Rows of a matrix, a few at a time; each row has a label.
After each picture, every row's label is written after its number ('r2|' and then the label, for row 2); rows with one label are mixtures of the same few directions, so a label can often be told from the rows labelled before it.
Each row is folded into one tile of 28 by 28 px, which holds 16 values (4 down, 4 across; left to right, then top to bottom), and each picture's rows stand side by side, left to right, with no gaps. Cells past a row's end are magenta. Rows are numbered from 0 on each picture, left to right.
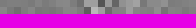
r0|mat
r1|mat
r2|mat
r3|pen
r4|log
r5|log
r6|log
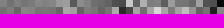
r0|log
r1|mat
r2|pen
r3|log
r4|pen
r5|mat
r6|mat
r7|log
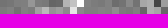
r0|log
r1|mat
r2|log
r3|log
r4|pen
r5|pen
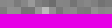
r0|pen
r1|mat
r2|pen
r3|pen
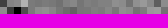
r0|mat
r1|mat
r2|mat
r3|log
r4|pen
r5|pen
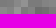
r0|log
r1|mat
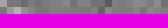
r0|mat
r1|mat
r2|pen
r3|log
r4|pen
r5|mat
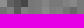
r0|log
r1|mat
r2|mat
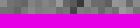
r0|log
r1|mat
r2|log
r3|log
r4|pen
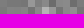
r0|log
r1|mat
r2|pen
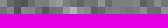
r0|log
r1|mat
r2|mat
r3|pen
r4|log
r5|pen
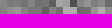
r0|mat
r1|log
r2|pen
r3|mat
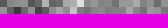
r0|mat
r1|pen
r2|log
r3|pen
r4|log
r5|pen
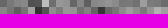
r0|mat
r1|pen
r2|pen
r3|mat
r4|mat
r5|mat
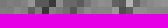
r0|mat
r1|log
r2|log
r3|log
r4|pen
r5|log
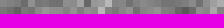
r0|log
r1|mat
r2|log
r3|log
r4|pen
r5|mat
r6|mat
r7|log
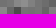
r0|mat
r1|log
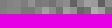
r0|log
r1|mat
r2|pen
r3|pen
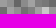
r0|pen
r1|mat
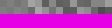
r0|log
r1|pen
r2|pen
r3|mat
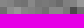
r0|mat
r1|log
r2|mat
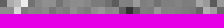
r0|log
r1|log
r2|log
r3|mat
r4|mat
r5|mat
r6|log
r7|pen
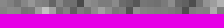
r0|pen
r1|mat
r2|log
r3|mat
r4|log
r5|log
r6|log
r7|log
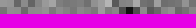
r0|pen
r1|log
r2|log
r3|log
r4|mat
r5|pen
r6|pen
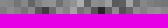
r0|pen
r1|mat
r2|log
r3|mat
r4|pen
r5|mat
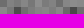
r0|mat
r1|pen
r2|mat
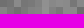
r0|pen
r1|log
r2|pen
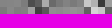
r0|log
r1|pen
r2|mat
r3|pen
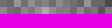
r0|pen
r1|mat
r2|log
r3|log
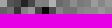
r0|log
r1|mat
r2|pen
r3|log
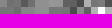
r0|log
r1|log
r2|log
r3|mat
